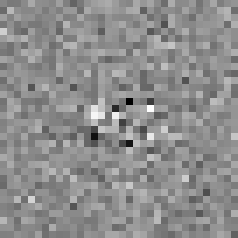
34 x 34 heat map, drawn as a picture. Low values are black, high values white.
There is no seam. A few values lie far out on both sides of the bulk. No overall slope runs across the table. An odd patch, rougher than its surroundings, sits in the centre. The centre is the roughest part. No regular stripes run through it.
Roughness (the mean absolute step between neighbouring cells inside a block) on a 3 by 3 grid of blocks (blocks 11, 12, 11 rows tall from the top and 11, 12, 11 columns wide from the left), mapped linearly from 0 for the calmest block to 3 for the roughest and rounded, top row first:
0 0 0 | 0 3 0 | 0 0 0
